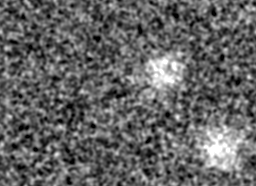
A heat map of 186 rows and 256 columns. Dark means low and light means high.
The halves do not mirror each other. The bottom right is the ninth with the highest average. The texture is blotchy. Two bumps rise from the field. No lone cell stands out from its neighbours.
